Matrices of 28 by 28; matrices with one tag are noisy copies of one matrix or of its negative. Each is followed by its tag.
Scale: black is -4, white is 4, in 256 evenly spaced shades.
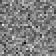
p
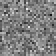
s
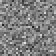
p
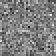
s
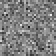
s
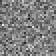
p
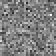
s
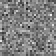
s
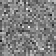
s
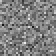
p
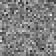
s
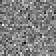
p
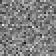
p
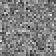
s
